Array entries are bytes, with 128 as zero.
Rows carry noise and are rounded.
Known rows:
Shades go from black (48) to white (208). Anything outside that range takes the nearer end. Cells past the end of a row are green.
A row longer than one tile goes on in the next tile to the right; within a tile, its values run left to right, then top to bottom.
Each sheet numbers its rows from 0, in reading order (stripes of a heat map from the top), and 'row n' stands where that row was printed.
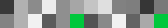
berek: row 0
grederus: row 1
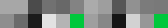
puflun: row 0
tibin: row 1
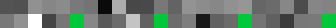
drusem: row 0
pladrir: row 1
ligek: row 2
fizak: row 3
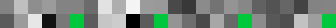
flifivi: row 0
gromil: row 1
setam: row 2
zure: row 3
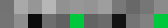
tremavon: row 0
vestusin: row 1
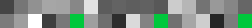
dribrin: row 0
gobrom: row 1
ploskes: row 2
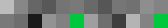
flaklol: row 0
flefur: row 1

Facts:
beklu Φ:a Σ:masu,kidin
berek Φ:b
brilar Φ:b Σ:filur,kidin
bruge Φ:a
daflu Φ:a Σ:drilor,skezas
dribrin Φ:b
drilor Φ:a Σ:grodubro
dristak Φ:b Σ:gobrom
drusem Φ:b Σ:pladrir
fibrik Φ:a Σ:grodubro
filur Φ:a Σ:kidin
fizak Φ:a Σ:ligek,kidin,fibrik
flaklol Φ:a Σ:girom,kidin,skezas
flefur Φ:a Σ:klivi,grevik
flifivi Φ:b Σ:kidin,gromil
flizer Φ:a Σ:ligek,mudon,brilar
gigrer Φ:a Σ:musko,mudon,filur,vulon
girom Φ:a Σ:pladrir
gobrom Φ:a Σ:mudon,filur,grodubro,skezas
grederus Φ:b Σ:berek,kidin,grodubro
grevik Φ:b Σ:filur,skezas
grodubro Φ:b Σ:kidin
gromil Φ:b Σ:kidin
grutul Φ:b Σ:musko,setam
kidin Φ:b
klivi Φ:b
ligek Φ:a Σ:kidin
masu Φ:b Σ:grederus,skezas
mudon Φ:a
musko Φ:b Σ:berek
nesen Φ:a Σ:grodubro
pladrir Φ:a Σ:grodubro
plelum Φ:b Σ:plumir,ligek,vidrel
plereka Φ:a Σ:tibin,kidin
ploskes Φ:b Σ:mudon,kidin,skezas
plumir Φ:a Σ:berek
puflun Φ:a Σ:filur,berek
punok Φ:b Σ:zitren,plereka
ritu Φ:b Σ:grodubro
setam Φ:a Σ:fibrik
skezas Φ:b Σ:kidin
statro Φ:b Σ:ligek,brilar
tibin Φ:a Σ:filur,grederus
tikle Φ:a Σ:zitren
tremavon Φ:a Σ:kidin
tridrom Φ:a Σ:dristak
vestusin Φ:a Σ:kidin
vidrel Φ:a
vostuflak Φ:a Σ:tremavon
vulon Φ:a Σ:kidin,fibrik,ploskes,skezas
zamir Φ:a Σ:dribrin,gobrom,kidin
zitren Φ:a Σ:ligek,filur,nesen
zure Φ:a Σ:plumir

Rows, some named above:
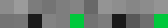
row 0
beklu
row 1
ligek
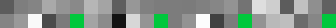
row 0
grutul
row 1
tibin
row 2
dristak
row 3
grevik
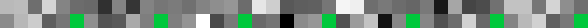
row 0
masu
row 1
girom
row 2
dristak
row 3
filur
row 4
skezas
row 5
pladrir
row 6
masu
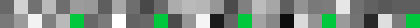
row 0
musko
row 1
ritu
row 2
grodubro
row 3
tibin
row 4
gobrom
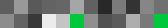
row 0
plumir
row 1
girom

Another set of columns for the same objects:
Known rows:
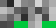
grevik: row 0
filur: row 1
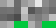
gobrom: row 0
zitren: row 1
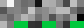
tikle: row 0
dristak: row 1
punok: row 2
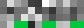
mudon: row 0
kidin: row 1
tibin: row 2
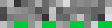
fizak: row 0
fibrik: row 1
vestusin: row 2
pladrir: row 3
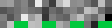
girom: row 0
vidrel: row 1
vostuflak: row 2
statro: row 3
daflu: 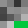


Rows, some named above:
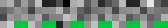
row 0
tremavon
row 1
zure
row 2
skezas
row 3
setam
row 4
zure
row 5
puflun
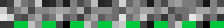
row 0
berek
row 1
zure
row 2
grutul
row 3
zure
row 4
ligek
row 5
grutul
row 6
girom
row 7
grutul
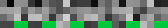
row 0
ploskes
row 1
musko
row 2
plumir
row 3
musko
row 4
flifivi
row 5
zure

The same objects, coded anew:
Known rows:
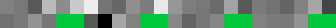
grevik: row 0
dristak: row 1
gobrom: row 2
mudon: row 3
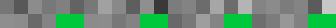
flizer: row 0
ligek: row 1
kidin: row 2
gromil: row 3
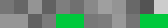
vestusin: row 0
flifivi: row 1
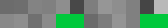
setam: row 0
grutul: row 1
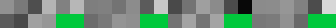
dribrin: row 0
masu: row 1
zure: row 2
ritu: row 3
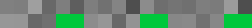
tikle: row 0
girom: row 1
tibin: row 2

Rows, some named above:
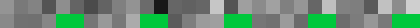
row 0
zamir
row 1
plumir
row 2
berek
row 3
grodubro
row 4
grevik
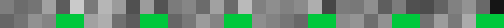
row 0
ploskes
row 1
tremavon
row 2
kidin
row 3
filur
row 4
puflun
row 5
plumir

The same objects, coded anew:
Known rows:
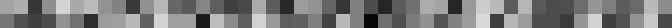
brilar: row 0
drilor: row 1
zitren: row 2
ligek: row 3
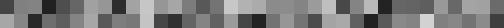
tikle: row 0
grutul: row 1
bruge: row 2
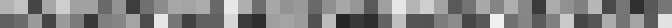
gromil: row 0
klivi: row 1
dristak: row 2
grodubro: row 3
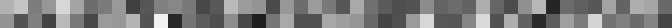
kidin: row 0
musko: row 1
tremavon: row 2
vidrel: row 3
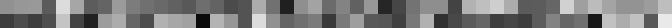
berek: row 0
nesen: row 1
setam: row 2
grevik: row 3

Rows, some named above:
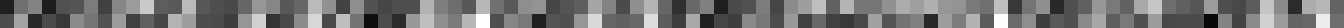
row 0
plumir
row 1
ligek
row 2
filur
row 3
zamir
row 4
plumir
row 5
ploskes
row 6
zure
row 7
gobrom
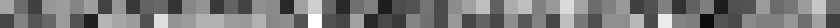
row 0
grederus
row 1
girom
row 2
plumir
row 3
kidin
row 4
puflun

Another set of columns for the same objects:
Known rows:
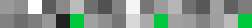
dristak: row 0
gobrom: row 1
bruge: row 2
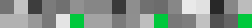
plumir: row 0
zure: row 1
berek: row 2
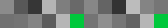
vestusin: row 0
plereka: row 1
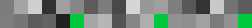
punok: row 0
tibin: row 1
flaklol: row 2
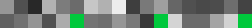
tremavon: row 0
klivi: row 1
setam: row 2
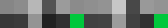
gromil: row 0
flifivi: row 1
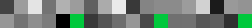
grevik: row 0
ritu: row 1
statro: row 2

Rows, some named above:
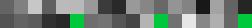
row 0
brilar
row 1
ligek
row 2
girom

